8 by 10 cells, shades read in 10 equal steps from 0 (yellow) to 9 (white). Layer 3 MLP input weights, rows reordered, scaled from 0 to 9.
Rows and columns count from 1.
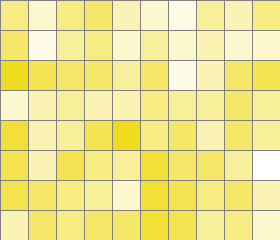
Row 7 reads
2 3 4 5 7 1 2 4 3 6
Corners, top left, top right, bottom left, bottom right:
4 4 6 7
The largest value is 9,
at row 6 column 10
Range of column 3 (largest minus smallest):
3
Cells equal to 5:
14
